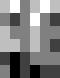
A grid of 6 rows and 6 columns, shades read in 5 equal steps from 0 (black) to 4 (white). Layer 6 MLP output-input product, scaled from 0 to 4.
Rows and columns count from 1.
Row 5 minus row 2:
-1 -1 -1 -2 0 1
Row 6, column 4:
0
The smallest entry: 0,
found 3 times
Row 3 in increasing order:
2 2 2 2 3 3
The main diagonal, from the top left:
3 1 2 3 2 1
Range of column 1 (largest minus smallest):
2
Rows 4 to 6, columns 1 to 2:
3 3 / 1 0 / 2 0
